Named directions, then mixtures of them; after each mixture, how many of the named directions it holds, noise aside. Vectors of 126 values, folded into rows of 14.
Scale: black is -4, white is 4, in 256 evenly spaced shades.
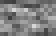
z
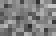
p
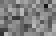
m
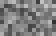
three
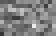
two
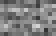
two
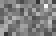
two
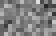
two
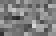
three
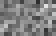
three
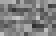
three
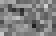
two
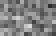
two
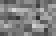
three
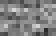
two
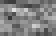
one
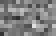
three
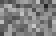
three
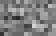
three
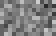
two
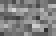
three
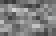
one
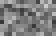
three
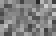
two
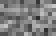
two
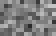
one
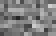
three
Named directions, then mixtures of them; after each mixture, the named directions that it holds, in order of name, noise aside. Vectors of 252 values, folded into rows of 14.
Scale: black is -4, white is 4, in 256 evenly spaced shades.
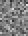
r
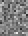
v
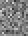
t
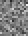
r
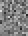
t, v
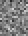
r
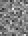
r, t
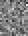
r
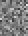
r, v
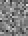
r, t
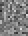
t, v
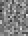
t, v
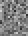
t, v
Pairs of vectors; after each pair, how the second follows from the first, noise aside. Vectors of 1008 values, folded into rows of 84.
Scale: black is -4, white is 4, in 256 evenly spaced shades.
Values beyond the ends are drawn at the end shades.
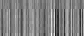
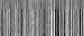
copied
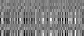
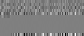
partly zeroed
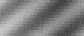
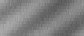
shrunk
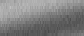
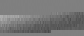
partly zeroed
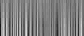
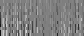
partly zeroed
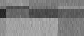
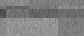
shrunk
